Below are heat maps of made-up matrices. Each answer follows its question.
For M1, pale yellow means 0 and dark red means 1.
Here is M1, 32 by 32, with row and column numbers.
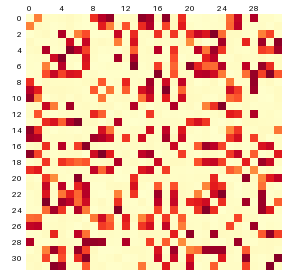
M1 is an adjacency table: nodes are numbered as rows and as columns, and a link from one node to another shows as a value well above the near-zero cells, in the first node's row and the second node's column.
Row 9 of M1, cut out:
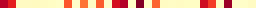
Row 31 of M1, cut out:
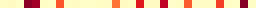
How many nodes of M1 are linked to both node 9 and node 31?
2
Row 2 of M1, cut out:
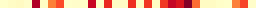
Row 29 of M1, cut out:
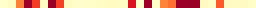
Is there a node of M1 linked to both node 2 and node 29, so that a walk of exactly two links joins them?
yes
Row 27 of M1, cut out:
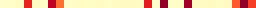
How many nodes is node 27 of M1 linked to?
9
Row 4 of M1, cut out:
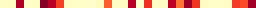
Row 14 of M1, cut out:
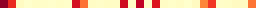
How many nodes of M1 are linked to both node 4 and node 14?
1
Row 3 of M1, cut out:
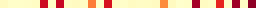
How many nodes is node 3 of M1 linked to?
9
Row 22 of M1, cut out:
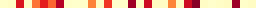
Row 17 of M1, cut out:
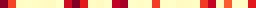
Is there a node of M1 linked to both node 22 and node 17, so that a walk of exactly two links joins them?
no
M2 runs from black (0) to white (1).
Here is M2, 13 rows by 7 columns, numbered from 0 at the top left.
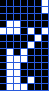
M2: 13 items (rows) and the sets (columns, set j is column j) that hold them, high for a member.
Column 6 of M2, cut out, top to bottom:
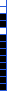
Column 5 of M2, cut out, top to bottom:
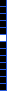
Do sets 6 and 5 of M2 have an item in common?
no
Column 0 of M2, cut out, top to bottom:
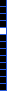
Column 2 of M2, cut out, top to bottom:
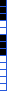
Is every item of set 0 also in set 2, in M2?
yes
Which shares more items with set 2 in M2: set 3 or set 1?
set 1
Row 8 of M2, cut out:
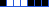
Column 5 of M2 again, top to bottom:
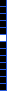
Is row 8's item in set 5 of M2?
no
